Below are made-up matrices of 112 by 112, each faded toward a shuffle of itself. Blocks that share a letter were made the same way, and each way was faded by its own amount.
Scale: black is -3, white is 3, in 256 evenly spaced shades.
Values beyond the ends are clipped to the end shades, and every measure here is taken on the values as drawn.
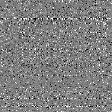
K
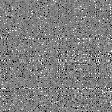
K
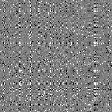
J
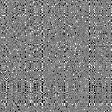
J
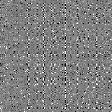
J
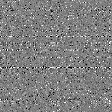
K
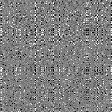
J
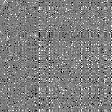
J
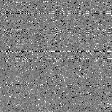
K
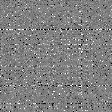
K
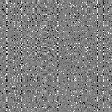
J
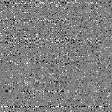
K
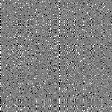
J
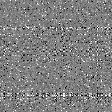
K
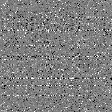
K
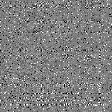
K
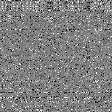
K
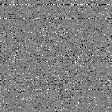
K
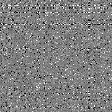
K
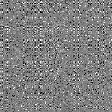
J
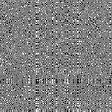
J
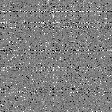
K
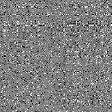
K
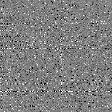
K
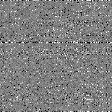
K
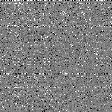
K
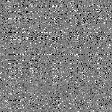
K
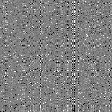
J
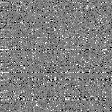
K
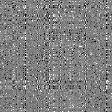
J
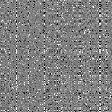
J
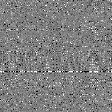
K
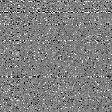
K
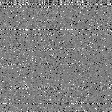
K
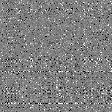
K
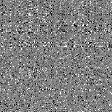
K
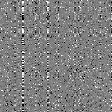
J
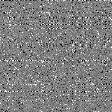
K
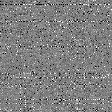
K
